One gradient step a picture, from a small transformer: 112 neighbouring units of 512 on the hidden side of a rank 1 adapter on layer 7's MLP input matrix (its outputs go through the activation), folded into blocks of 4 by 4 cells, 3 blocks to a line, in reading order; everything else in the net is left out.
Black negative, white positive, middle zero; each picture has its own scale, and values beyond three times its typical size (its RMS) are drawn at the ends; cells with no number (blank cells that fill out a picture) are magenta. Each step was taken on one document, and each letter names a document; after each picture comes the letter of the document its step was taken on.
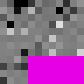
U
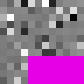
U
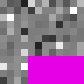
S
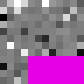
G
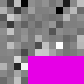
U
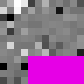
G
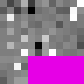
S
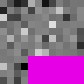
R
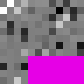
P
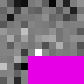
R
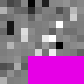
S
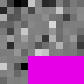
R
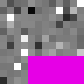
S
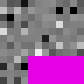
U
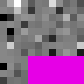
G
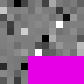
U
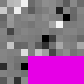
G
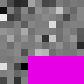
R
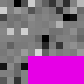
U
